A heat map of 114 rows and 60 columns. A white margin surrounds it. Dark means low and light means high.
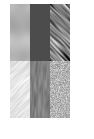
The table splits into 2 rows of 3 panels. Panel 1,1: high, smooth, faint in contrast. Panel 1,2: low, flat. Panel 1,3: middling, slanting down to the right, strong in contrast. Panel 2,1: very high, slanting up to the right, faint in contrast. Panel 2,2: middling, streaked downward, faint in contrast. Panel 2,3: high, fine-grained.
